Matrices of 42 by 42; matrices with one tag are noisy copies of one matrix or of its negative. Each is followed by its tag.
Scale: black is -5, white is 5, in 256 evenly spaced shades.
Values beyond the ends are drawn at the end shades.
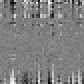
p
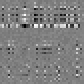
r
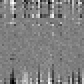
p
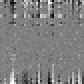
p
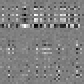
r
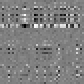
r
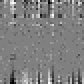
p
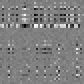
r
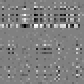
r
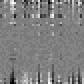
p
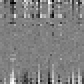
p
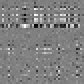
r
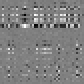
r
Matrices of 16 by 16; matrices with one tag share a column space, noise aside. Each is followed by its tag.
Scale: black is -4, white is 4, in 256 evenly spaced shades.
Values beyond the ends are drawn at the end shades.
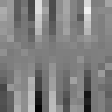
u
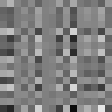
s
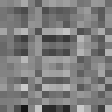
s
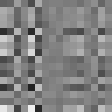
s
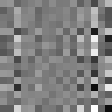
s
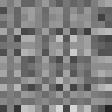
s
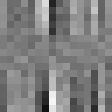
u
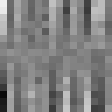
u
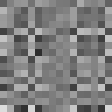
s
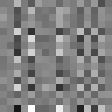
s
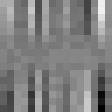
u
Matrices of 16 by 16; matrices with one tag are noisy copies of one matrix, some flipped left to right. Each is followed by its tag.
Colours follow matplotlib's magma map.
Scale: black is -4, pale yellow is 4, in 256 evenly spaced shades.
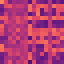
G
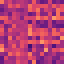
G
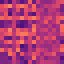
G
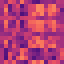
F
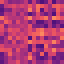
G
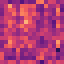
F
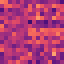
G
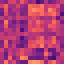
F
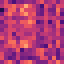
F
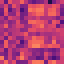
F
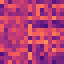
G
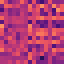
G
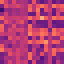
G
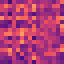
G
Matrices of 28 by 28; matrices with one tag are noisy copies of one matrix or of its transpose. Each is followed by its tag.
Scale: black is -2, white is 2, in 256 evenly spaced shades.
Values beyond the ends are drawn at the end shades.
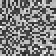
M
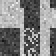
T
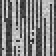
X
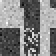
T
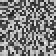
M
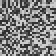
M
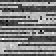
X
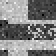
T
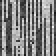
X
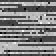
X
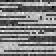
X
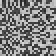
M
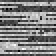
X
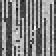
X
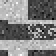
T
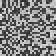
M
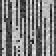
X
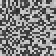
M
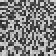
M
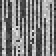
X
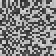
M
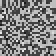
M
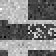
T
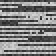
X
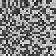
M
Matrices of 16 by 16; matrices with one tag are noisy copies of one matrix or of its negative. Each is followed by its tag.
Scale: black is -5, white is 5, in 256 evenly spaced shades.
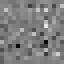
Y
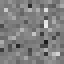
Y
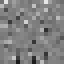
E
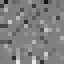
E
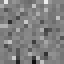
E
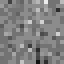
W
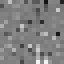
W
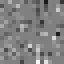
W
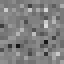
Y
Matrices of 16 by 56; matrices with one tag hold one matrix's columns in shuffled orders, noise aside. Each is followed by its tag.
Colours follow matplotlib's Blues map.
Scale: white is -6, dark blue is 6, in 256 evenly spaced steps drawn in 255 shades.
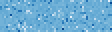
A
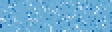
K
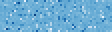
A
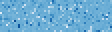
K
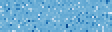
K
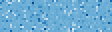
A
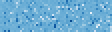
K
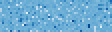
K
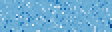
K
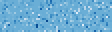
K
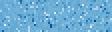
K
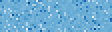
A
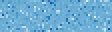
A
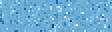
K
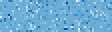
A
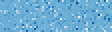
A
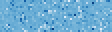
A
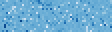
K
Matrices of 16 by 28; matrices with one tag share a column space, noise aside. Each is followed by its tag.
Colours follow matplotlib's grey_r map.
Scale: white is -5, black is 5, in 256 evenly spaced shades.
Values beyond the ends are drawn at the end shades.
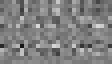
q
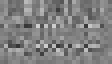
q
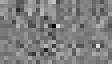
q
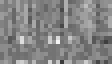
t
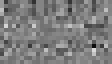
q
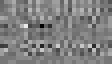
q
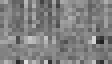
t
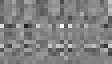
q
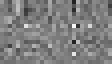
q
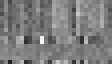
t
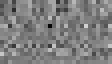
q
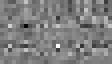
q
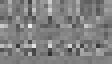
q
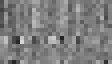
t
